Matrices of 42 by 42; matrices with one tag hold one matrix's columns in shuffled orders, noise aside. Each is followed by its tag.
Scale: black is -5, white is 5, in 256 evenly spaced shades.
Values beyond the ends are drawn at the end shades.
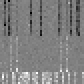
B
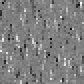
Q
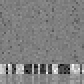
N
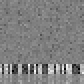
N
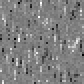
Q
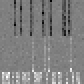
B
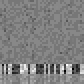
N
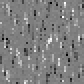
Q
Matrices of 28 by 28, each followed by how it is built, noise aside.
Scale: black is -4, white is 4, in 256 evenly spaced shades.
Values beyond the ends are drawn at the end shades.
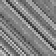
Toeplitz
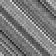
Toeplitz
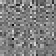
low rank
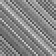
Toeplitz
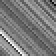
Toeplitz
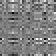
low rank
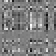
low rank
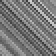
Toeplitz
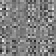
low rank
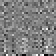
low rank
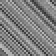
Toeplitz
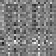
low rank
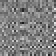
low rank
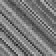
Toeplitz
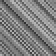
Toeplitz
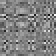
low rank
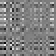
low rank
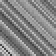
Toeplitz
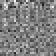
low rank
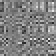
low rank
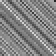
Toeplitz
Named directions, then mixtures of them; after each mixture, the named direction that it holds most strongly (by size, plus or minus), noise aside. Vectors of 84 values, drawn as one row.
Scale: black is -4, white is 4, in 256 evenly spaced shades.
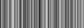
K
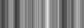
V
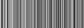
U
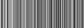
U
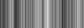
V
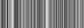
U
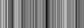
V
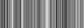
V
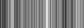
V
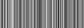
U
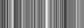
V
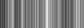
V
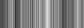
V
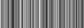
K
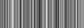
K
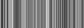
U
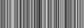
K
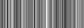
U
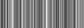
U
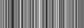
K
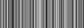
U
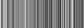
U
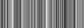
U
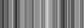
V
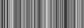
U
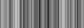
V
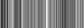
V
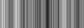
V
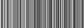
U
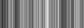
V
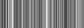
K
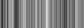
V
